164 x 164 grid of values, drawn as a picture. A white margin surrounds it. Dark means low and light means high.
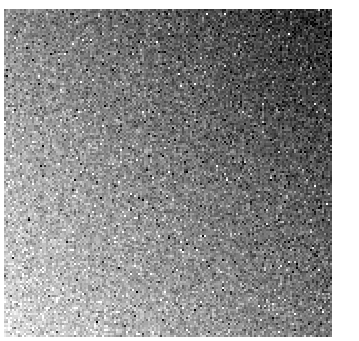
No row or column stands out. There are no regular stripes. The grain is fine, like static. Neither half mirrors the other. Values rise toward the bottom left. The ninth with the lowest average is the top right. The histogram is bell-shaped. The ninth with the highest average is the bottom left.
